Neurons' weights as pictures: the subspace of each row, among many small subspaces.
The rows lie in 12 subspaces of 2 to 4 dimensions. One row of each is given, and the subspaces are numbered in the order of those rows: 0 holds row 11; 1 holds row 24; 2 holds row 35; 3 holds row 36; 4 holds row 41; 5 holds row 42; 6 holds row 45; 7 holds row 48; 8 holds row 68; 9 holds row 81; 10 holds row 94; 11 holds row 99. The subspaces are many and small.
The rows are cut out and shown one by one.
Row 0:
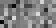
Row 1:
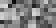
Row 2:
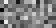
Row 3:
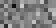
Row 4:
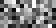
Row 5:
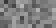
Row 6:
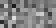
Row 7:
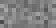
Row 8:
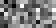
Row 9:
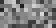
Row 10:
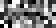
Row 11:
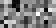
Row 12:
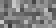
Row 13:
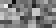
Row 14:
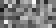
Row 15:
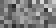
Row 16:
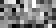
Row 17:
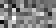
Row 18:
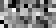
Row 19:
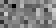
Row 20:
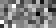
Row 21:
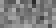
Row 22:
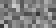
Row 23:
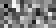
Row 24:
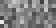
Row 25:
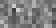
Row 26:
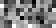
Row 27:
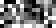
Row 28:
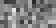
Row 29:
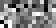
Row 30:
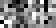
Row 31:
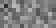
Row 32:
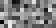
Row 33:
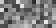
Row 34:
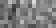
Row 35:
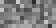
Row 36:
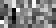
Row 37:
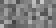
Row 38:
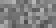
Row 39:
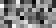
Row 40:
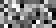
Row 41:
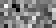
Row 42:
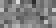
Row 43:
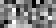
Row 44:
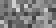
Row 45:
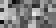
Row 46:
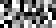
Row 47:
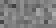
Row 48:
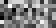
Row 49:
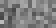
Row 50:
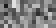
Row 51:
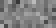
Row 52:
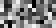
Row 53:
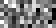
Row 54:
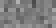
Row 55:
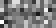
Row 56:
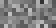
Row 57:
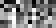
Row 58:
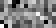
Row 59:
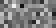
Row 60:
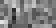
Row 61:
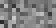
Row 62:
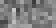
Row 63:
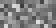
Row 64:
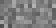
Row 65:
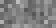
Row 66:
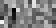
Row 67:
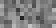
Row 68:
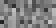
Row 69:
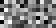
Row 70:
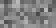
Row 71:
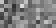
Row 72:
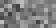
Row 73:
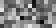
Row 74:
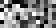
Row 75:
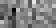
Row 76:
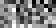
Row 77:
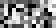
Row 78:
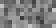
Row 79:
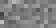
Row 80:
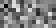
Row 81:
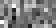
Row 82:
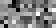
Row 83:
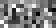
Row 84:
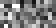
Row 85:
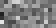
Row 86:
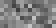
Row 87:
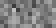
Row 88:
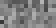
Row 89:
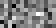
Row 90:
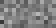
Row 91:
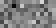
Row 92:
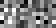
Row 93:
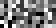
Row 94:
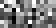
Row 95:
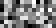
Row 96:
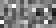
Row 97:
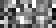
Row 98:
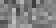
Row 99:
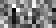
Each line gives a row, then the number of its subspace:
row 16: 1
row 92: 3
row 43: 9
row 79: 4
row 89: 10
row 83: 11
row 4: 2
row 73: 4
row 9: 1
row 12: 4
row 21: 2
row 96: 8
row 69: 3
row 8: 8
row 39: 0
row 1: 6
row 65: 1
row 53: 8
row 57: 10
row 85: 4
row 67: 0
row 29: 2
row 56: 7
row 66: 3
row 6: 10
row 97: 5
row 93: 10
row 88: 1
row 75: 3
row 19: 8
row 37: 9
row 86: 4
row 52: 4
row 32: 4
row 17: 10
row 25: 11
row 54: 5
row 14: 6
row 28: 8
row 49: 2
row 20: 3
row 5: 8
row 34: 2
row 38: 8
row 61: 10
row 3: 2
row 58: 5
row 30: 1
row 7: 3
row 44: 4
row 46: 7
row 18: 7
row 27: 1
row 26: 0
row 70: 0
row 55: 7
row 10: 5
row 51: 5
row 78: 0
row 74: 7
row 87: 11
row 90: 3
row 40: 2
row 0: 9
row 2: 6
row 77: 11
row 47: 8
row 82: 0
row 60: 9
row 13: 6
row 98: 9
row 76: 11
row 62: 9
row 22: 7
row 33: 2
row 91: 1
